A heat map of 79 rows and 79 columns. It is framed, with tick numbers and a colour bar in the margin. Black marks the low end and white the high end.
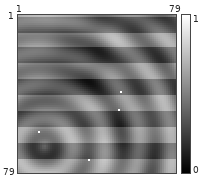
Lone odd cells: 4, each higher than its neighbours. Histogram: bell-shaped. Stripes: horizontal, repeating 5 times. Rings: centred on the bottom left.
